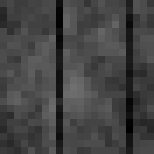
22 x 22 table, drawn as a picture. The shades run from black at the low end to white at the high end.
Histogram: skewed, a long tail of low values. Grain: streaks running down. Odd lines: columns 9 and 19.
